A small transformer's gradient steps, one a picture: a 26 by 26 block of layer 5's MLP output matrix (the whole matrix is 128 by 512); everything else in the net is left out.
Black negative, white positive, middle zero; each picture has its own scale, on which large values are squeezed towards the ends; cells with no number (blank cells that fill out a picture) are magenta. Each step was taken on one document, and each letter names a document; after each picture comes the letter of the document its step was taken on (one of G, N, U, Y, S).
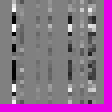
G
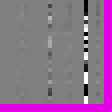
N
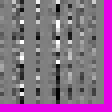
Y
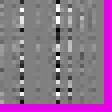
Y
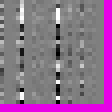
Y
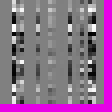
G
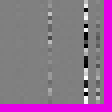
N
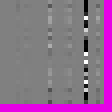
N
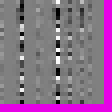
Y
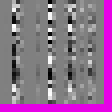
G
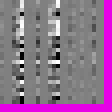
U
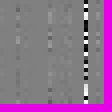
N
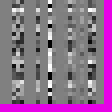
G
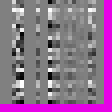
G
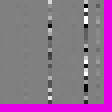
N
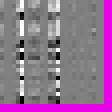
U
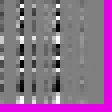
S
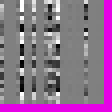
S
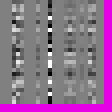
G
